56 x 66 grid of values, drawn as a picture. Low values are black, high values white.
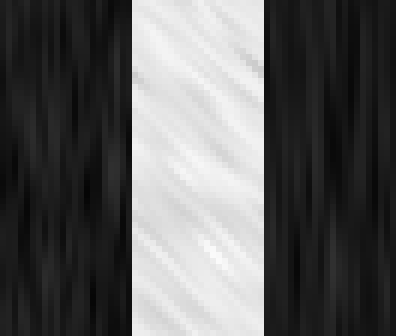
The table splits into one row of 3 panels. Panel 1,1: very low, streaked downward, faint in contrast. Panel 1,2: very high, slanting down to the right, faint in contrast. Panel 1,3: very low, streaked downward, faint in contrast.
